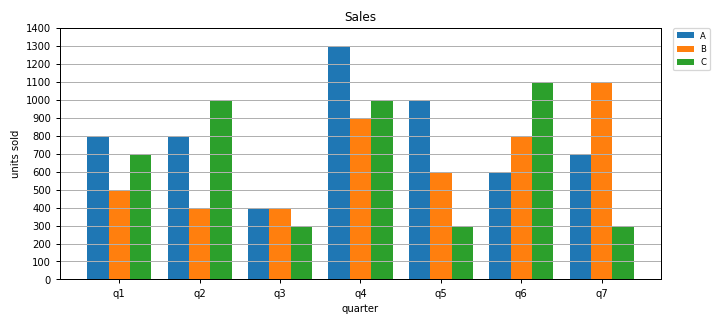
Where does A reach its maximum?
q4
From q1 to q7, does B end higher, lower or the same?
higher
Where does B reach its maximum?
q7
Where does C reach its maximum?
q6
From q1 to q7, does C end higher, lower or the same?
lower
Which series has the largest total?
A
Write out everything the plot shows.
Title: Sales
x-axis: quarter, ticks q1 q2 q3 q4 q5 q6 q7
y-axis: units sold, ticks 0 100 200 300 400 500 600 700 800 900 1000 1100 1200 1300 1400
Legend: A, B, C
Values:
A: 800 800 400 1300 1000 600 700
B: 500 400 400 900 600 800 1100
C: 700 1000 300 1000 300 1100 300
